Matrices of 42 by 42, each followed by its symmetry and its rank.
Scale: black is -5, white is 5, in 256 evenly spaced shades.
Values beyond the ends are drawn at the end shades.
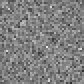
symmetric, full rank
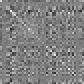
symmetric, rank five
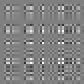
symmetric, rank one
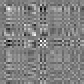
symmetric, rank three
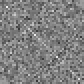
symmetric, full rank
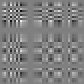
symmetric, rank one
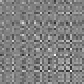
symmetric, rank three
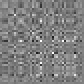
symmetric, rank three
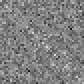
symmetric, full rank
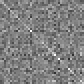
symmetric, rank five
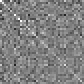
symmetric, rank five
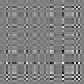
symmetric, rank one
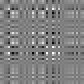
symmetric, rank one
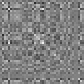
symmetric, rank three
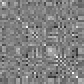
symmetric, rank five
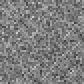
symmetric, full rank
